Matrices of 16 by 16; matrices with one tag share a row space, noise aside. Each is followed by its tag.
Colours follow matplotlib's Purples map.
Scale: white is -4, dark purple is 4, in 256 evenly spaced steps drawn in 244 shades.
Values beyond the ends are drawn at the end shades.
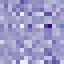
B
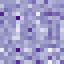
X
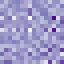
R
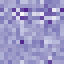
B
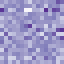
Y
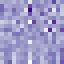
R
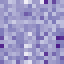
Y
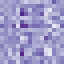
B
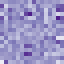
Y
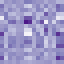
Y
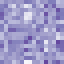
Y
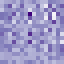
R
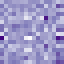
Y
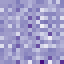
X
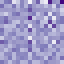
R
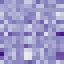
Y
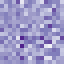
B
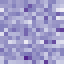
Y
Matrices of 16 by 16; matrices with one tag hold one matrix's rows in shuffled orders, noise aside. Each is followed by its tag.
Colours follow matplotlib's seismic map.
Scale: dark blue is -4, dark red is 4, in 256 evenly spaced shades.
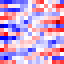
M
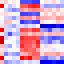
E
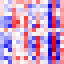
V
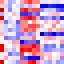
E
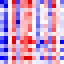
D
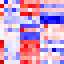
E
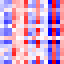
V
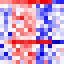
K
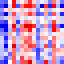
D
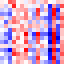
V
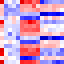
E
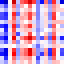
D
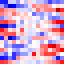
M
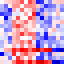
K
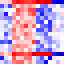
K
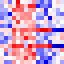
K
